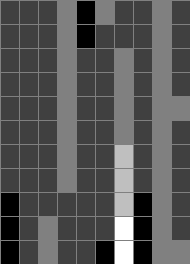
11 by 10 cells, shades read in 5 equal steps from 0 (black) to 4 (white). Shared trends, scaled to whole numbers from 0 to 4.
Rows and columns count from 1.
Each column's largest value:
1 1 2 2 1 2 4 1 2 2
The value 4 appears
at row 10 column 7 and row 11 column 7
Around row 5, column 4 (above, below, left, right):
2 2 1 1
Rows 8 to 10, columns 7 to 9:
3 1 2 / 3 0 2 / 4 0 2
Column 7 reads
1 1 2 2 2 2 3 3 3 4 4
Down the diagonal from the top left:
1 1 1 2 1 1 3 1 2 1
